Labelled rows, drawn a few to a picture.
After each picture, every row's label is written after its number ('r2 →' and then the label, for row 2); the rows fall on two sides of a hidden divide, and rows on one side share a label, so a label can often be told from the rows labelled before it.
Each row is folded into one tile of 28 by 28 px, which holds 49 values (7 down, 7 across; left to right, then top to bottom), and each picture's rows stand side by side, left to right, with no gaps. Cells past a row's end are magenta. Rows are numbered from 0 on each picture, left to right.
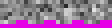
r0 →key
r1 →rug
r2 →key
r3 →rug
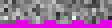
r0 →rug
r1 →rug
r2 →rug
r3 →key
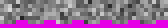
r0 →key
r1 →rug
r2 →key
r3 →key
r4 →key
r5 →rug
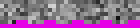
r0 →key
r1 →rug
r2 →key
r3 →key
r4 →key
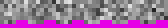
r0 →rug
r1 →key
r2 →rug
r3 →rug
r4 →rug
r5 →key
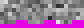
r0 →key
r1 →rug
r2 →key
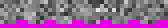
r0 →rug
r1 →key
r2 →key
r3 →key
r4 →key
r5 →key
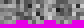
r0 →key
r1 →rug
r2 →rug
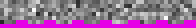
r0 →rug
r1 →rug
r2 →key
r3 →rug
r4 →rug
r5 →rug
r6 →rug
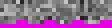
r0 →key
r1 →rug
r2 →key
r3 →rug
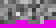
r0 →rug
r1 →key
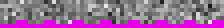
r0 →rug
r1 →key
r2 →key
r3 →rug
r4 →rug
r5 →rug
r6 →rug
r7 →rug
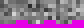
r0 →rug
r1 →rug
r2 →rug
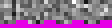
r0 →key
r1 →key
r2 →rug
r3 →rug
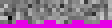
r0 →rug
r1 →rug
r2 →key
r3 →rug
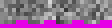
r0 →key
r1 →rug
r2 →rug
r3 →rug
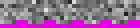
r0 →rug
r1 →key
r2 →key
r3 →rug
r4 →key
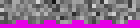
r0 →key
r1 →key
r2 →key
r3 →key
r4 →rug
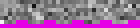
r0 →key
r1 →key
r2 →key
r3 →rug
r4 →key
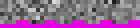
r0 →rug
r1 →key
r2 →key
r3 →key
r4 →rug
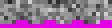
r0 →key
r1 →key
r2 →key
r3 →rug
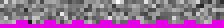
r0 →rug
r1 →rug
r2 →key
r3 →rug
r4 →rug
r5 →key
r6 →rug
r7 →key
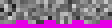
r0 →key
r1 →key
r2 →key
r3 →key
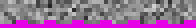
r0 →rug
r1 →key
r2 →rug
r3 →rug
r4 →rug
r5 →key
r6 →rug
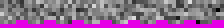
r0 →key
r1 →rug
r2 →rug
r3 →key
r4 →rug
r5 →rug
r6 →rug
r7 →rug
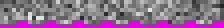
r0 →rug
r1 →key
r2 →rug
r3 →key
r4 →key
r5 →rug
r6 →key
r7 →key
